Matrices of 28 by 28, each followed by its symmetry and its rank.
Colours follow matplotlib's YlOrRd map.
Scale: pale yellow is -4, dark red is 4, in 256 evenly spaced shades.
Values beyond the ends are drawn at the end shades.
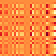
neither, rank one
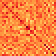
symmetric, rank five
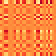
neither, rank one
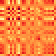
symmetric, rank two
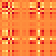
symmetric, rank one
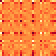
symmetric, rank two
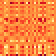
neither, rank two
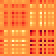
symmetric, rank one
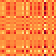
neither, rank one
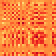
symmetric, rank two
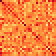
symmetric, rank five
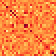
symmetric, rank five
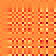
symmetric, rank one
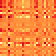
neither, rank two
